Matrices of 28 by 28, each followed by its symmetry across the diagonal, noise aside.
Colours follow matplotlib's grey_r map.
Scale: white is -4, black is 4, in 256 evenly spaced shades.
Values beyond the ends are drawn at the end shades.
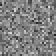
neither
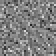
antisymmetric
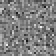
antisymmetric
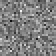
antisymmetric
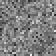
symmetric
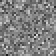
symmetric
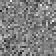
antisymmetric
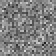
symmetric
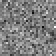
neither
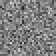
neither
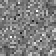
symmetric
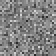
symmetric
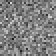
neither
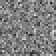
antisymmetric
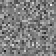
antisymmetric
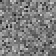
symmetric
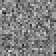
neither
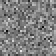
neither
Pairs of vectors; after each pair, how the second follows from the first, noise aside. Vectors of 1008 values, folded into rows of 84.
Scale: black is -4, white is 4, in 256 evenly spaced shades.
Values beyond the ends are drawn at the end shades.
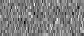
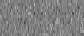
shrunk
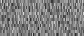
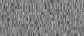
shrunk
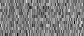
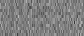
shrunk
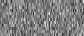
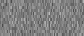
shrunk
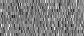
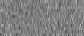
shrunk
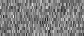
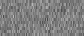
shrunk
